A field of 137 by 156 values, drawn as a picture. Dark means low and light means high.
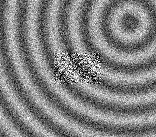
There is no overall slope. No seam splits the table. The centre is the roughest part. Neither half mirrors the other. The histogram is bell-shaped. Rings spread out from the top right. An odd patch, rougher than its surroundings, sits in the centre.
